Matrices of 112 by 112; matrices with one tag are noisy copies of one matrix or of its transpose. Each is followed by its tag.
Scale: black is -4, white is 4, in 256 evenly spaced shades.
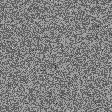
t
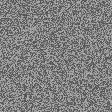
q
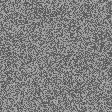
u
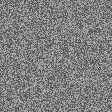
t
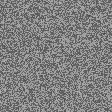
t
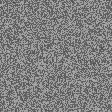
t
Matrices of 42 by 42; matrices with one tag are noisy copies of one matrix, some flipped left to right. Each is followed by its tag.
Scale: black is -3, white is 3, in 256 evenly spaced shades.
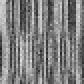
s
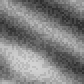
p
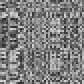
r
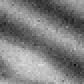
p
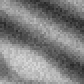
p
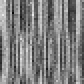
s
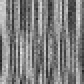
s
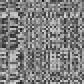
r
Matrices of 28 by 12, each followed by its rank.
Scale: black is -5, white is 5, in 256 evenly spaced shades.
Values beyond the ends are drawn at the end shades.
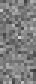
full rank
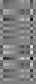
one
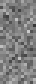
full rank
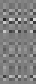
one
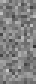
full rank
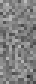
full rank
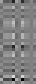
one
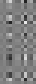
one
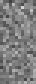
full rank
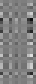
one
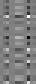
one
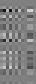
one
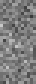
full rank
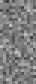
full rank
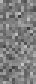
full rank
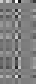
one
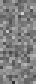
full rank
